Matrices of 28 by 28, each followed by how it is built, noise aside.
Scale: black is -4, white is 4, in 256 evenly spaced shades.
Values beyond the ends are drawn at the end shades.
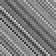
Toeplitz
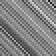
Toeplitz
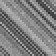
Toeplitz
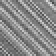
Toeplitz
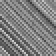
Toeplitz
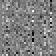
uneven columns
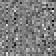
uneven columns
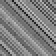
Toeplitz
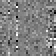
uneven columns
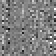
uneven columns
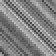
Toeplitz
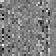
uneven columns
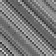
Toeplitz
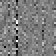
uneven columns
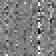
uneven columns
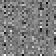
uneven columns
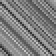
Toeplitz
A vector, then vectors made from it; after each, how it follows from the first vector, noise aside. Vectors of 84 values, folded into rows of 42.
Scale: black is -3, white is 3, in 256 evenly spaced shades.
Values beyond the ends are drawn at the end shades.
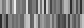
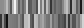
copied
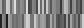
copied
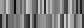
sign-scrambled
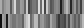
copied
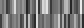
sign-scrambled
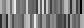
copied
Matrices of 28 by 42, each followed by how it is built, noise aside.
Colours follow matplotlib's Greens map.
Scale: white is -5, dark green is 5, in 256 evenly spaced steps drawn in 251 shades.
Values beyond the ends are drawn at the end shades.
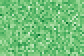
noise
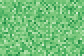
noise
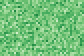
noise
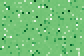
sparse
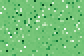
sparse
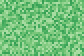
noise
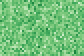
noise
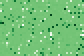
sparse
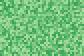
noise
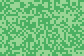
noise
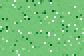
sparse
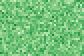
noise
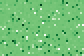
sparse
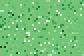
sparse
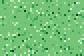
sparse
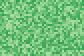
noise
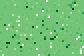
sparse
